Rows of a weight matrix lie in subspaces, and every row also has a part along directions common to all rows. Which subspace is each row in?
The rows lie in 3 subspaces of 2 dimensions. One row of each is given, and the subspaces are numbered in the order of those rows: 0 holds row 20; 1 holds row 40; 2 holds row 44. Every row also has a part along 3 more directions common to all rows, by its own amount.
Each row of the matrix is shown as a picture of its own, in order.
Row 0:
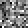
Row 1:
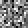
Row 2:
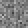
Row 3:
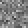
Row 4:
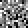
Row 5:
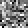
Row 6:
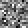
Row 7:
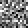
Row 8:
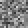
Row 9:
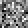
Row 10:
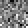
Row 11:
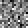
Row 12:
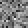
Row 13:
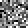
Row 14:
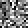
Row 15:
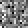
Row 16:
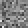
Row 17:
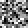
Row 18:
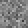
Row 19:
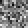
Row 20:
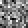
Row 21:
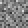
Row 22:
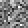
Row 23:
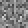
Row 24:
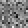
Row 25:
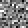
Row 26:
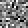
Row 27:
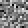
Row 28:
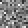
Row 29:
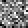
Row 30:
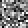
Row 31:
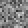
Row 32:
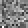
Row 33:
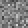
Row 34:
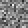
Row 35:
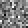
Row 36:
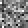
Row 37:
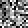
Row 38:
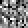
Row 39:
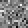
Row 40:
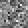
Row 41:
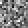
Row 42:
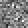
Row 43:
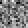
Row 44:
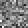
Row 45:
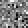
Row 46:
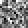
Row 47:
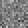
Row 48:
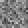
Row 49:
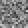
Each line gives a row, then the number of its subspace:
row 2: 2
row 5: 2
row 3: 1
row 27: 1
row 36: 2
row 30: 2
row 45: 2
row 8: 0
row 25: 1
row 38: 0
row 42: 2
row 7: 1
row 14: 2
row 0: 2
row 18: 1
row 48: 0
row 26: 2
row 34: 1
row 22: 1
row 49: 0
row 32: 2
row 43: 0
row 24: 0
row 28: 1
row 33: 0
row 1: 0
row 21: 2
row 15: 2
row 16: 2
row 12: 1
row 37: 2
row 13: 1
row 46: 0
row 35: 2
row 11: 2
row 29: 0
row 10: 2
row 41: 0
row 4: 1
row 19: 0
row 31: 1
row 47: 2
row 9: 2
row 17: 0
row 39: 1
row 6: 1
